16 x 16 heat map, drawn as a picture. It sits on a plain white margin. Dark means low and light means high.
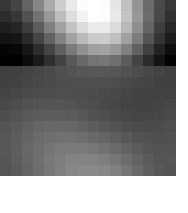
Histogram: skewed, a long tail of high values. Average level on the scale: 40%. Ninth with the highest average: top middle. Seam: horizontal, 40% of the way down, the bottom part calmer. Lone odd cells: none. Stripes: none.
